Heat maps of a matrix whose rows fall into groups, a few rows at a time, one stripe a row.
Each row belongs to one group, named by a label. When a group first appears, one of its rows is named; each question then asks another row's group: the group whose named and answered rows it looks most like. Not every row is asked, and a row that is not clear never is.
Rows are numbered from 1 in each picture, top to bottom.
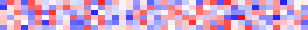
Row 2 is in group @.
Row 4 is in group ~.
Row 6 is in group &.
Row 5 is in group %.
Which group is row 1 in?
&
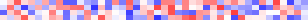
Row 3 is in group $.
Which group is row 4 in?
~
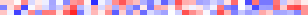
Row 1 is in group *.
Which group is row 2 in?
@
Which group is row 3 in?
~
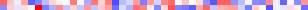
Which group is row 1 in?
~
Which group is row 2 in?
$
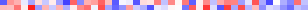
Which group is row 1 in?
$
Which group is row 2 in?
&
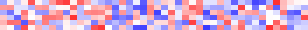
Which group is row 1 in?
@
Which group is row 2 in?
~
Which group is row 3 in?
~
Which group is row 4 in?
~
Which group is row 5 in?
&
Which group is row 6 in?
~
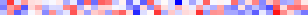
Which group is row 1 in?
$
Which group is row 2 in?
@
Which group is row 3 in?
@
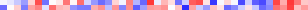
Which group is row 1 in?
@
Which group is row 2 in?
@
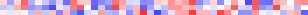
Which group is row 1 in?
*
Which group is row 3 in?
%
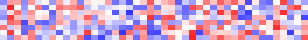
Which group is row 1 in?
$
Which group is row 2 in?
@
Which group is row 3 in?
$
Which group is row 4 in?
$
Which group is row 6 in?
%
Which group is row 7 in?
&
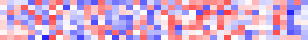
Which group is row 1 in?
%
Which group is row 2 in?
~
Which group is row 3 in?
&
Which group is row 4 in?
%
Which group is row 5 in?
%
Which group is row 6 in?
~
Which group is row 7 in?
&
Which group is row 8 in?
%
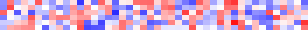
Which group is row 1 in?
$
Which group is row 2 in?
$
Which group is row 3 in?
~
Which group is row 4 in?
@
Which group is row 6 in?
*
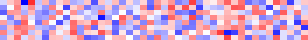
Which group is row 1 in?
&
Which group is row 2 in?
*
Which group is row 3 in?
$
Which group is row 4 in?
*
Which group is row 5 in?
~
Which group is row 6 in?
$
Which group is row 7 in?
~
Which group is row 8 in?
*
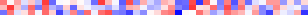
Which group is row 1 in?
&
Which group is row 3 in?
$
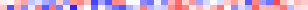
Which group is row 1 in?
*
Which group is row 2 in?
%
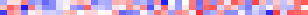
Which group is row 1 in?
*
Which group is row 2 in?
&
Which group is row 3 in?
@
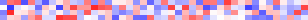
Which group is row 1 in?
&
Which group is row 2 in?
~
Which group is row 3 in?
$
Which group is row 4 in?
@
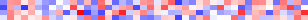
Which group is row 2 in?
@
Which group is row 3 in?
*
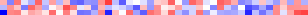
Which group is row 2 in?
@
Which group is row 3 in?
@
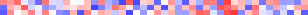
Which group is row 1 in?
&
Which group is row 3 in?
$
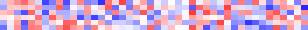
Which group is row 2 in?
$
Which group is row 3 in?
&
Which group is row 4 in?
%
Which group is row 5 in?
@
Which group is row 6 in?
@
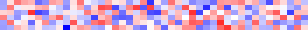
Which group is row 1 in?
*
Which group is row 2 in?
~
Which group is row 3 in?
&
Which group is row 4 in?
%
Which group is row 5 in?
~
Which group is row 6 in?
*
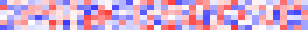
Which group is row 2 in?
%
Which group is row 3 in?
~
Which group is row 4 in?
~
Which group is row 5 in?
~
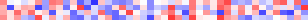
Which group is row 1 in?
%
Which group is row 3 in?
&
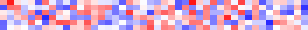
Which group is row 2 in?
$
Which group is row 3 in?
&
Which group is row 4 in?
%
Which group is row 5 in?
@
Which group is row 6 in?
$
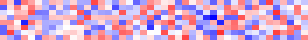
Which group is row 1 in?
~
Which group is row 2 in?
$
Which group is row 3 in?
*
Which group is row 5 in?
&
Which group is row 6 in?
*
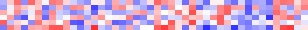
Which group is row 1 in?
@
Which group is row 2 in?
*
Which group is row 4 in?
@
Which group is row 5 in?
%
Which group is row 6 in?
@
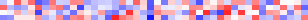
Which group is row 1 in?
*
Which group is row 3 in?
&
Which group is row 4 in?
*
